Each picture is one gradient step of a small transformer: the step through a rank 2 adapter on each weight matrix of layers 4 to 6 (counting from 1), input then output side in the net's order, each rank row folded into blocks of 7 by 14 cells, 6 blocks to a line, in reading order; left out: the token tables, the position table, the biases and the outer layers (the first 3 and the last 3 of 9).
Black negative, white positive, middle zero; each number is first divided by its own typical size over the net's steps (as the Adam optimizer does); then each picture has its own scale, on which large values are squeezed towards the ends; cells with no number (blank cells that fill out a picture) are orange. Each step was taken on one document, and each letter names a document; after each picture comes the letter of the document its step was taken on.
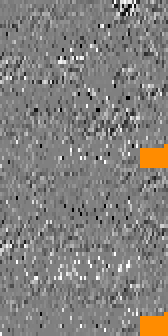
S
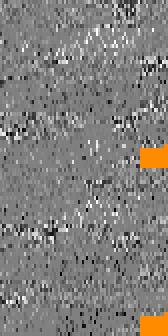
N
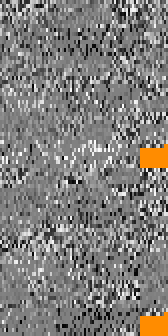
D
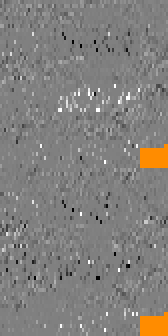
S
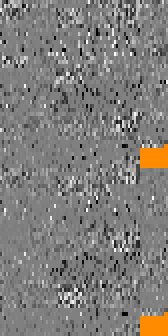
N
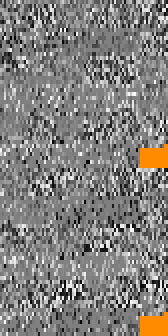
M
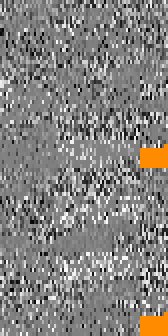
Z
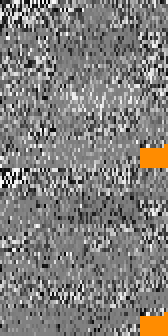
D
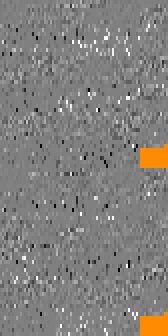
S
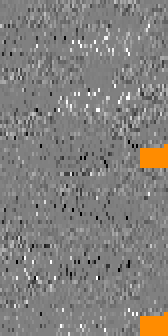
S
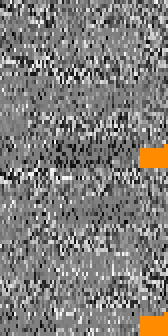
M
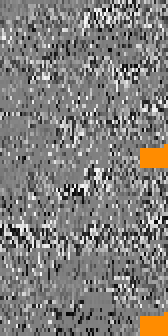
M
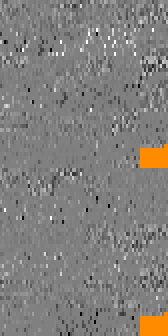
N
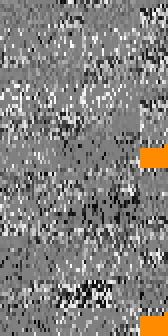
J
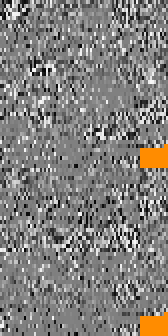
D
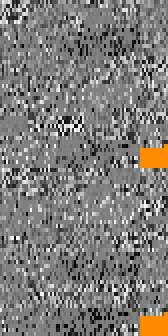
D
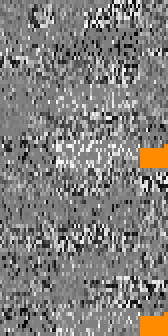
M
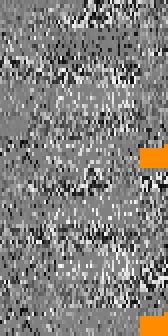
M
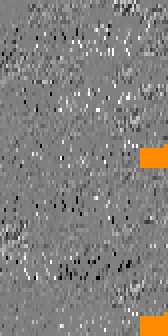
S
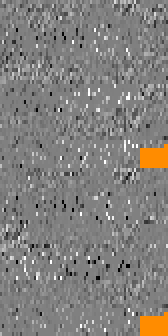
S
